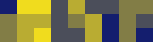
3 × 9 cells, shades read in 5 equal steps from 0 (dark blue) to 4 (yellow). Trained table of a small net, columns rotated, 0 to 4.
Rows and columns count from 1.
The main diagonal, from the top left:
0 3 4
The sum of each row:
18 17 16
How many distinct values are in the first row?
5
